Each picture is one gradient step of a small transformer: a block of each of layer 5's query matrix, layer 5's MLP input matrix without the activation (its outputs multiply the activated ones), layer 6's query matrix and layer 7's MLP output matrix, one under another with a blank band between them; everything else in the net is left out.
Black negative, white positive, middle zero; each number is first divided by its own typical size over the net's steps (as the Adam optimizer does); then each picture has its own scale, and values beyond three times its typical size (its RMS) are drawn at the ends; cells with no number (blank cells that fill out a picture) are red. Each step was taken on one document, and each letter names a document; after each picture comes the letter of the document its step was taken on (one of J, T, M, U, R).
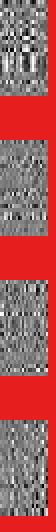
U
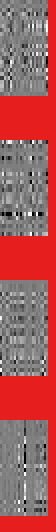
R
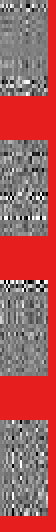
U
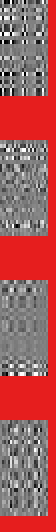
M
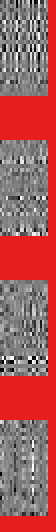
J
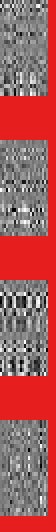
M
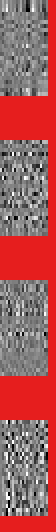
U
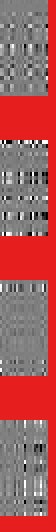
R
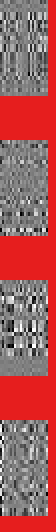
J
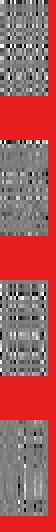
R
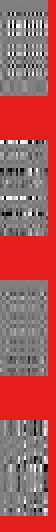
R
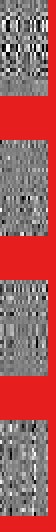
J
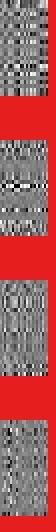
M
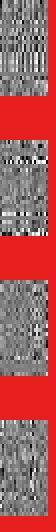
J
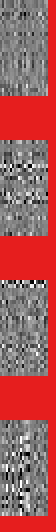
U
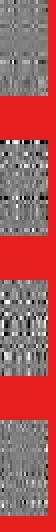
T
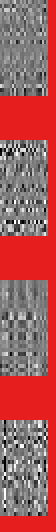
M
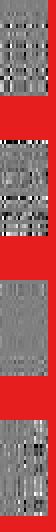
R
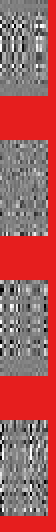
J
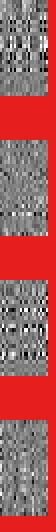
J
